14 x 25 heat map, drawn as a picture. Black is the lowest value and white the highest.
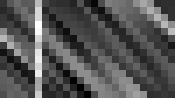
There is no overall slope. Column 6 differs from the columns beside it. Most values sit low, with a long tail of high ones. The middle left is the roughest part. On average the colour sits 30% of the way up the scale.
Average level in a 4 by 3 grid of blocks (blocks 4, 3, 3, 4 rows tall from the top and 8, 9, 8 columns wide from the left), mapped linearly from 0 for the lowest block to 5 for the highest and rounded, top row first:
3 0 4 / 5 1 1 / 3 3 1 / 2 2 2
